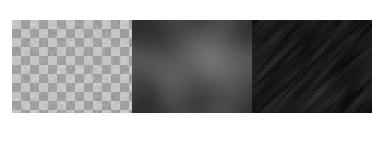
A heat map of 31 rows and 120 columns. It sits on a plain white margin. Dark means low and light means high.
It is made of 1 by 3 panels. Panel 1,1: high, checkered. Panel 1,2: low, smooth. Panel 1,3: very low, slanting up to the right, faint in contrast.
